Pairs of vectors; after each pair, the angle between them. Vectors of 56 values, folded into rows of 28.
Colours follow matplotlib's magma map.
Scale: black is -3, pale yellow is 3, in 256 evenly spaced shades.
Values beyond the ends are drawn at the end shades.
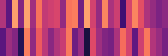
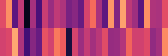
partly opposed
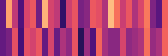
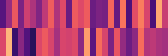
orthogonal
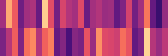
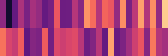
partly opposed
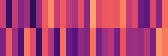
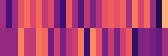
orthogonal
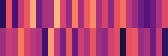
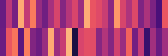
partly aligned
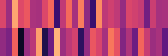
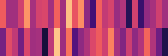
partly aligned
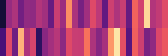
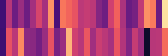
partly aligned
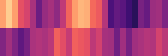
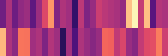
partly opposed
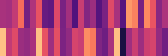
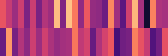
orthogonal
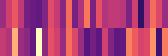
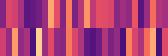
nearly parallel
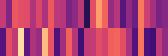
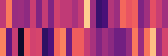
nearly opposite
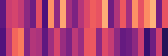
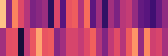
partly opposed
